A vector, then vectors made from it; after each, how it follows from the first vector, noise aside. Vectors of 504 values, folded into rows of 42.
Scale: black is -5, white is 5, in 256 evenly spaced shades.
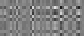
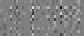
partly zeroed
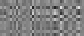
negated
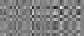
negated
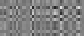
negated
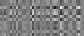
negated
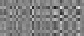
negated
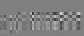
partly zeroed
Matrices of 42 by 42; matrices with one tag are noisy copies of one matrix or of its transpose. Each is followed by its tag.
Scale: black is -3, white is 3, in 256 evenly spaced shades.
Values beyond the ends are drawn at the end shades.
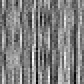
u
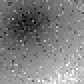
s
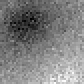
s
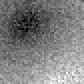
s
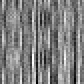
u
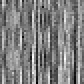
u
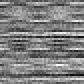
u
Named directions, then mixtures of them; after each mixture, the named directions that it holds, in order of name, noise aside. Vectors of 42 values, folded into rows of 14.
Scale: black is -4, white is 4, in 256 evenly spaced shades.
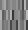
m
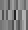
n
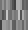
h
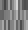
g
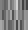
g, m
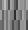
g, n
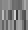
g, n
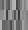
h, n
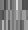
g, h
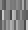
m, n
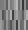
g, m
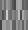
h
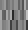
m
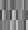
m, n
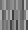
m
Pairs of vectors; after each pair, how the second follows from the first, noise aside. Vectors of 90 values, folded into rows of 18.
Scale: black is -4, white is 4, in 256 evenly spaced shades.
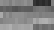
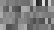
sign-scrambled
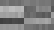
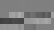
partly zeroed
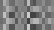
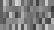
shuffled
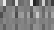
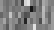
shuffled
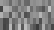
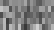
sign-scrambled
